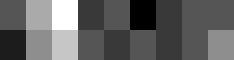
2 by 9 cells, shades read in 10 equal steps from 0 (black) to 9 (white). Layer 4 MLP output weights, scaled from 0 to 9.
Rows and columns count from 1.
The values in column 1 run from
1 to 3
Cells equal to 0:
1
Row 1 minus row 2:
2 1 2 -1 1 -3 0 0 -2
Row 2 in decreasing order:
7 5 5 3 3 3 2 2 1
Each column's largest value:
3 6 9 3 3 3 2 3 5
